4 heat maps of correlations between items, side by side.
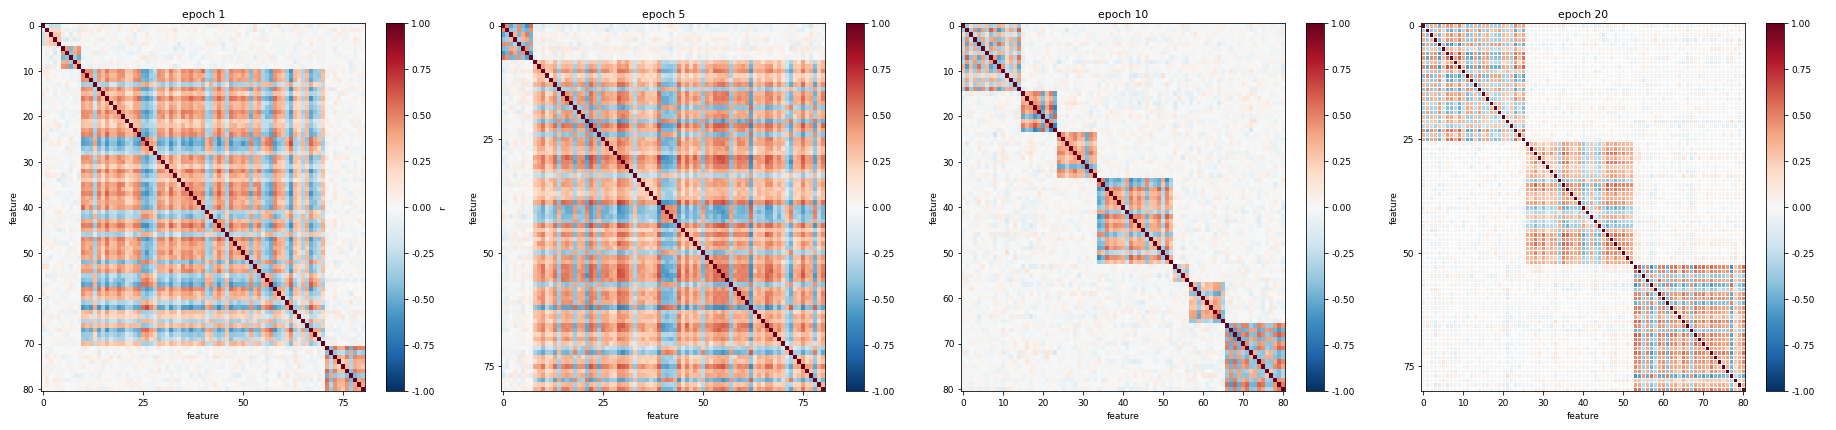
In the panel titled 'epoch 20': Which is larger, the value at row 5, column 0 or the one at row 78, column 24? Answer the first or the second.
the first
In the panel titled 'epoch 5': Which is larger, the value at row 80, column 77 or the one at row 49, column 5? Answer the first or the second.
the first
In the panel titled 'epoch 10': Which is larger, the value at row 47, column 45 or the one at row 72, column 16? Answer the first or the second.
the first
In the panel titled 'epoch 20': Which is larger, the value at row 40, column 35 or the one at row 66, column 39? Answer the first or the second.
the second
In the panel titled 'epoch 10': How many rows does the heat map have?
81
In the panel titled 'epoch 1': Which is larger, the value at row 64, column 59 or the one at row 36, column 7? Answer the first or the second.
the first
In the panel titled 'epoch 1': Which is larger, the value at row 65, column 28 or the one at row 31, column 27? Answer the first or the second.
the first
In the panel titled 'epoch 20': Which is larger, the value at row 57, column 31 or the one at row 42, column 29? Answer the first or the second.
the second
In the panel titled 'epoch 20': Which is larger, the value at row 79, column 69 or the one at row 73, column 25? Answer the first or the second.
the first
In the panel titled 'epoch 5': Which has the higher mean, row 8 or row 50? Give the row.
8
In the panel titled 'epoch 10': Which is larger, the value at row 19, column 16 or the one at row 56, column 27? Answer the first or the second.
the first
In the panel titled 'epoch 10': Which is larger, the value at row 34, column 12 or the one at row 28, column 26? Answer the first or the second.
the second
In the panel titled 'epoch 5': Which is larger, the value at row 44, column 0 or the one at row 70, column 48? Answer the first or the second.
the second
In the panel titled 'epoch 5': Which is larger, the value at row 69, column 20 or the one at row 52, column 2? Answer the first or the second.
the first
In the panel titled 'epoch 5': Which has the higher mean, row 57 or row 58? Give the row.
58
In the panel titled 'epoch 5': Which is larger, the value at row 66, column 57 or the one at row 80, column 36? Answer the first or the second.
the second
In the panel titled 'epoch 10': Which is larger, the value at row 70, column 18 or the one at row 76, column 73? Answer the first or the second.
the second
